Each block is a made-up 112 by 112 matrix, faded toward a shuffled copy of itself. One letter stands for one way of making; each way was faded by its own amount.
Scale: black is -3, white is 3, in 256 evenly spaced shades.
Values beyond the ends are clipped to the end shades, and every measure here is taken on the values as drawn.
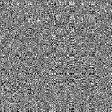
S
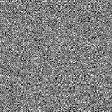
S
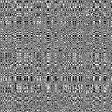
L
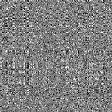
S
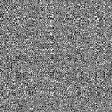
S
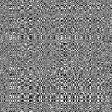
L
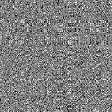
S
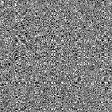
S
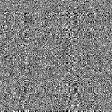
S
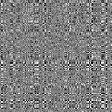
L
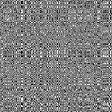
L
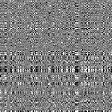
L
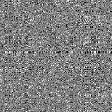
S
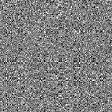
S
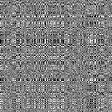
L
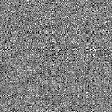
S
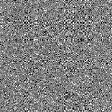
S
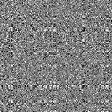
S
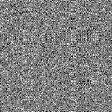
S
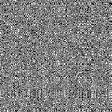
S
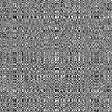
L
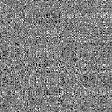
S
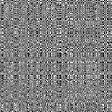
L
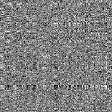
S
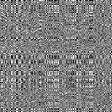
L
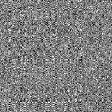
S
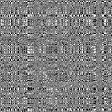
L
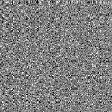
S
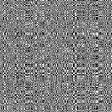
L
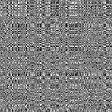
L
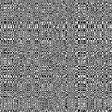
L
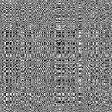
L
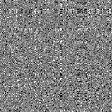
S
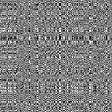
L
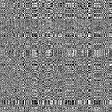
L
